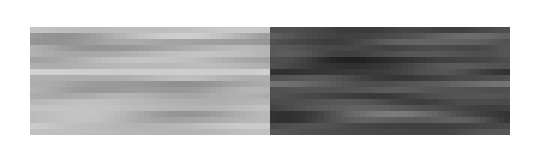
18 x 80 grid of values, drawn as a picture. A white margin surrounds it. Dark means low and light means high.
It is made of 1 by 2 panels. Panel 1,1: high, streaked across. Panel 1,2: low, streaked across.
